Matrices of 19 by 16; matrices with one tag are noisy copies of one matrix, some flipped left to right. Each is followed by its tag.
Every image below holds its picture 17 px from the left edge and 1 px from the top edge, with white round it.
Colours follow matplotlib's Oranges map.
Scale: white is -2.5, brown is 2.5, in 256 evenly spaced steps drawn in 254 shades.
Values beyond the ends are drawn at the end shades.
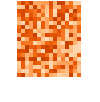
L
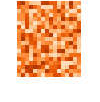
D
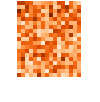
L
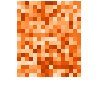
D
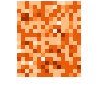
D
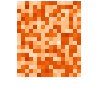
D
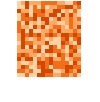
D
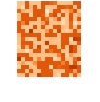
D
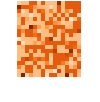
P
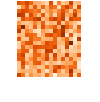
L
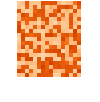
D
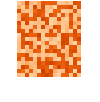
D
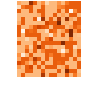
P
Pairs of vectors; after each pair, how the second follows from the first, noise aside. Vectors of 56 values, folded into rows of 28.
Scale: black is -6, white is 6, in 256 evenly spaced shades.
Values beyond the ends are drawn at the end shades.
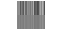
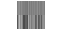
reversed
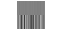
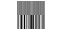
scaled up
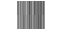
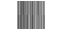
reversed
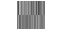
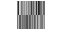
scaled up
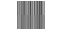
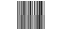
scaled up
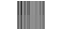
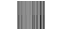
reversed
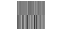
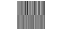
reversed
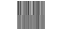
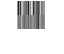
scaled up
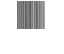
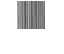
reversed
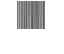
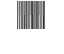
scaled up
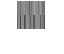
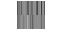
reversed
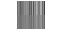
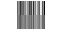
scaled up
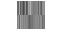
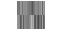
reversed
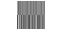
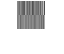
reversed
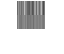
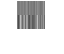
reversed
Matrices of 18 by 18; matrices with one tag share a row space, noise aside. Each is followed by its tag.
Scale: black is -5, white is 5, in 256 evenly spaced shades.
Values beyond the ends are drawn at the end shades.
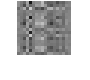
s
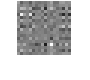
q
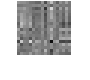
q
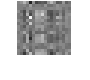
s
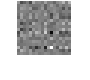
q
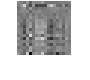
s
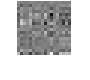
q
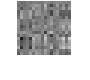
q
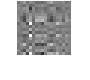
s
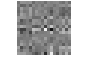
q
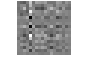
s
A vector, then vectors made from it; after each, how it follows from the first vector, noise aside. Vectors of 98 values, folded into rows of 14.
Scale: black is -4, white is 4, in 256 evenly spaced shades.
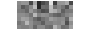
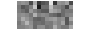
copied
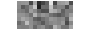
copied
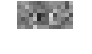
wrapped around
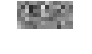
wrapped around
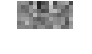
copied
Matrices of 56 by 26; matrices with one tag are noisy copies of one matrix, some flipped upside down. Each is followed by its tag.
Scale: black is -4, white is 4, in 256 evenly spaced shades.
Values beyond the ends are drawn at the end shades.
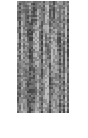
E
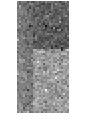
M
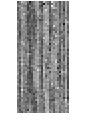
E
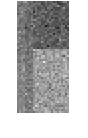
M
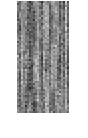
E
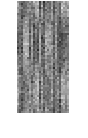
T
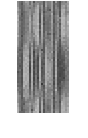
T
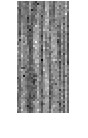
E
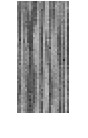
E
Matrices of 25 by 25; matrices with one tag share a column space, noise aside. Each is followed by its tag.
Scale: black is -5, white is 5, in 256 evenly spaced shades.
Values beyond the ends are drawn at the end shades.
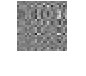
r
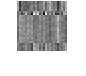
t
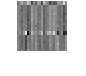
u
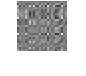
r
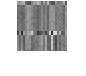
u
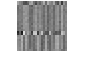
u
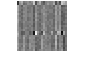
u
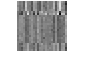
t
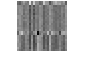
u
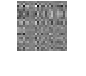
r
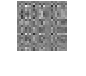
r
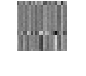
u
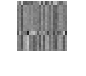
u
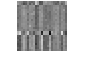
u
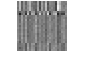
t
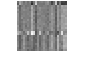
u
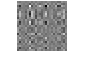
r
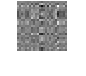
r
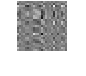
r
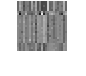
t
